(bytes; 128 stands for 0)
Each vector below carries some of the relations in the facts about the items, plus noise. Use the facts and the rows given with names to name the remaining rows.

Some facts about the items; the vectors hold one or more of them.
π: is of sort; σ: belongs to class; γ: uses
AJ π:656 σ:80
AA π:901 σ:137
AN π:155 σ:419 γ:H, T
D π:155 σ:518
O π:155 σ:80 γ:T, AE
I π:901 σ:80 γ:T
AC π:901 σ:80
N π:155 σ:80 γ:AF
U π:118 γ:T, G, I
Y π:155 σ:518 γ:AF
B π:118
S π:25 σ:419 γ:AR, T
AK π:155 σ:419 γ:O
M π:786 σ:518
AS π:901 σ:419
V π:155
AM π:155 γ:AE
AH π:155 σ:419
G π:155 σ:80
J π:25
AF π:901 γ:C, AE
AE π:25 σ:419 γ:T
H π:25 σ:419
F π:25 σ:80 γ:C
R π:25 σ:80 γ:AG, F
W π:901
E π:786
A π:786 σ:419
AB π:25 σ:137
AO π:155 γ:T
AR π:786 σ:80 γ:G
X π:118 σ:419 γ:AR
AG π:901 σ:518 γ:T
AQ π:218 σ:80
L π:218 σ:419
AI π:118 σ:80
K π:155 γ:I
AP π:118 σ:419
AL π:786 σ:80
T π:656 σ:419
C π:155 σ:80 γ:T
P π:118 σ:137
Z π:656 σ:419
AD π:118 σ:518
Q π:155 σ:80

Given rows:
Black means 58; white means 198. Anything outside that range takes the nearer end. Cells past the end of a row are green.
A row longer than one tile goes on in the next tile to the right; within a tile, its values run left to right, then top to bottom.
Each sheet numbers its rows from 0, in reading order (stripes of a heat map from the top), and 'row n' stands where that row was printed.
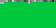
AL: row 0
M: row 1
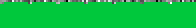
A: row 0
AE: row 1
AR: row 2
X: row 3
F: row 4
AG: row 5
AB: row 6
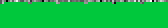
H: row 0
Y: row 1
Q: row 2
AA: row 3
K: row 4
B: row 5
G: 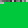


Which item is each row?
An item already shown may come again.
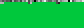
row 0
G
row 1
H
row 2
U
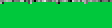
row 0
E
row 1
H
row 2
AM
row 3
M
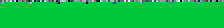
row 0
AD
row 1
T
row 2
AF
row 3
AM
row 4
AN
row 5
AH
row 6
J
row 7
C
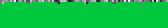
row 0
P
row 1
AP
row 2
AF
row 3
V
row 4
AN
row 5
O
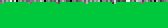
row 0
AD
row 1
AC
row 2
Y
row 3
AI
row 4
S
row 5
N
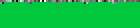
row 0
W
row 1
AK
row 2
I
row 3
R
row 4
Q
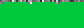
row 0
AS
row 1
AB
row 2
D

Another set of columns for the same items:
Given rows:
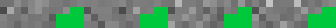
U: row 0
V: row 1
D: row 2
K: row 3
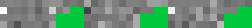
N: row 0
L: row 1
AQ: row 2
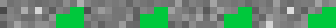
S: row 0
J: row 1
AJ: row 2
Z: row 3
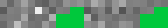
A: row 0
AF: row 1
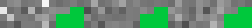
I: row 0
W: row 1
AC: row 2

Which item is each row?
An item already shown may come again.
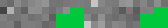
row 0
U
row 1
Y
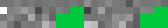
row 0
R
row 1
AB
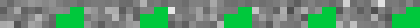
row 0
AA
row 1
F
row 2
AQ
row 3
AI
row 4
AG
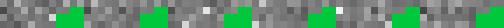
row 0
AK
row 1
D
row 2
AP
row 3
Y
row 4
AQ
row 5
AF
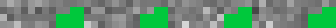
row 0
AF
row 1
P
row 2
AS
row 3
AD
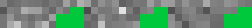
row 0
AE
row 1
X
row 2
AM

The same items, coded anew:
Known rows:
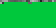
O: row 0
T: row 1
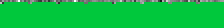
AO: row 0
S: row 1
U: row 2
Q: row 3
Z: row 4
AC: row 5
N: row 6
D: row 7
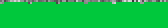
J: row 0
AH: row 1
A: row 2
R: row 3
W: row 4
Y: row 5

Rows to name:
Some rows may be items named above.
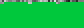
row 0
Y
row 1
W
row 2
AE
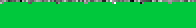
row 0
I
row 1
AI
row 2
AP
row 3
AA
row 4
AS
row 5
AR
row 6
N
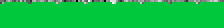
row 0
AP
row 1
M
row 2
I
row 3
AG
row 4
AF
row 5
AM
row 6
AB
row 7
AM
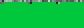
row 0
AD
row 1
P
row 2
X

